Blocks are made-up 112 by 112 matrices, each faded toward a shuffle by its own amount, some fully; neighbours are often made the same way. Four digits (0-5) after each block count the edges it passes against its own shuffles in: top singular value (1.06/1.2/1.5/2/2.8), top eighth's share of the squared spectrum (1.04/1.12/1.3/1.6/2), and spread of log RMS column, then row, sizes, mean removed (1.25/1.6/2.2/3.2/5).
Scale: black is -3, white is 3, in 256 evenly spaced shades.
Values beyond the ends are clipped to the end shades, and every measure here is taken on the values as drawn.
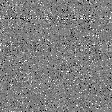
3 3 1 2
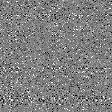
4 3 2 2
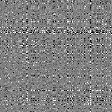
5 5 3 4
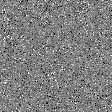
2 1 0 0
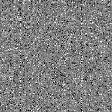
3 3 2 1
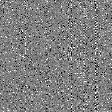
4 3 3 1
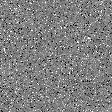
1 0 0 0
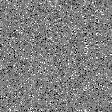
3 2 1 0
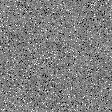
2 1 0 0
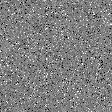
2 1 1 0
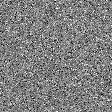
0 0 0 0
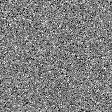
0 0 0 0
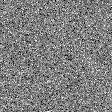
0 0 0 0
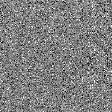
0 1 3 0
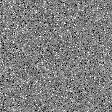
0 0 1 0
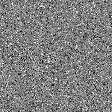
0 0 1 0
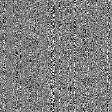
2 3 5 0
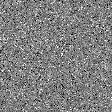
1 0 1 0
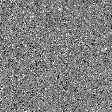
0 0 1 0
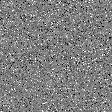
1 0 0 0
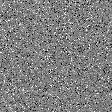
1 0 0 0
